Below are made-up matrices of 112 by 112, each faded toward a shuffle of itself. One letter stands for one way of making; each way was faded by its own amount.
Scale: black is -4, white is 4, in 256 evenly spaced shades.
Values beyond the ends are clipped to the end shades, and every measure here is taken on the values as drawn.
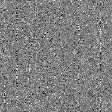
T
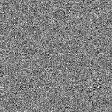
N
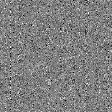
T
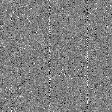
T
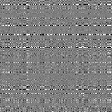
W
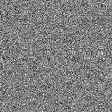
N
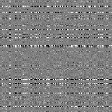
W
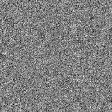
N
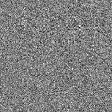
N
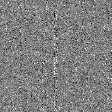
T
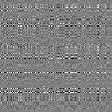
W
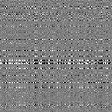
W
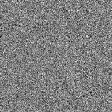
N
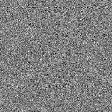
N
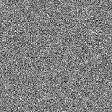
N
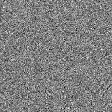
N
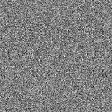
N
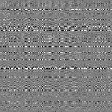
W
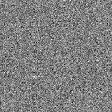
N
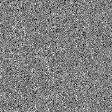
T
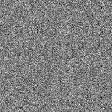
N
